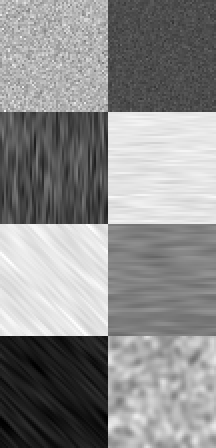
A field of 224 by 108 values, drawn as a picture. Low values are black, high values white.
The table splits into 4 rows of 2 panels. Panel 1,1: high, fine-grained. Panel 1,2: low, fine-grained, faint in contrast. Panel 2,1: low, streaked downward. Panel 2,2: very high, streaked across, faint in contrast. Panel 3,1: very high, slanting down to the right, faint in contrast. Panel 3,2: middling, streaked across, faint in contrast. Panel 4,1: very low, slanting down to the right, faint in contrast. Panel 4,2: high, blotchy.
